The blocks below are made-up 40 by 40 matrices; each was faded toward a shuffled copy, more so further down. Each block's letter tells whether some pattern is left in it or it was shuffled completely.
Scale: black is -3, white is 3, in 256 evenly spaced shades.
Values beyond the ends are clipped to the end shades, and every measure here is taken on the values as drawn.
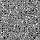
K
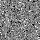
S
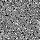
S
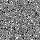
S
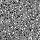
S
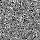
S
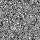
S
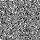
K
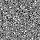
S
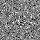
K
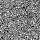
S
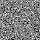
K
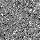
S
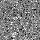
K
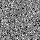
K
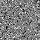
K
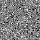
K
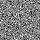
K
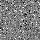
K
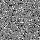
S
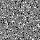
K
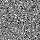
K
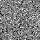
S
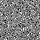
K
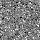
K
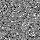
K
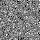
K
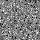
S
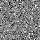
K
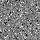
S
